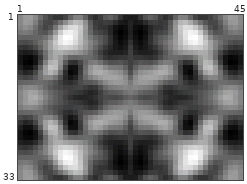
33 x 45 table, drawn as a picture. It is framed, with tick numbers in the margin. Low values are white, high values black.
There are no lone odd cells. The texture is blotchy. Overall the values sit about 60% of the way up the scale. It mirrors both left to right and top to bottom. There is no seam.
